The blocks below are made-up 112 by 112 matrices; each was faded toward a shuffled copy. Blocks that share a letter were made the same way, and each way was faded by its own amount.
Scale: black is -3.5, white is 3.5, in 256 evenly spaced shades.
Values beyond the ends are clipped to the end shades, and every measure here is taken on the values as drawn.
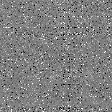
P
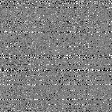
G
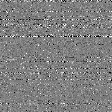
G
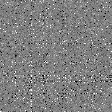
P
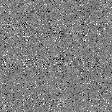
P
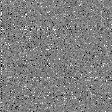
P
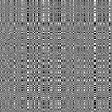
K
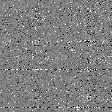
P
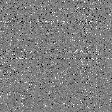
P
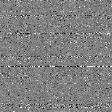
G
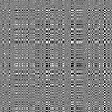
K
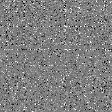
P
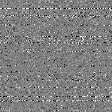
G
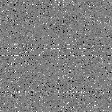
P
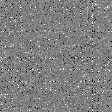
P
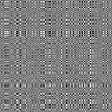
K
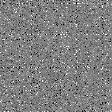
P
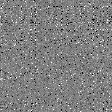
P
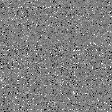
P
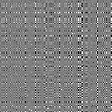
K
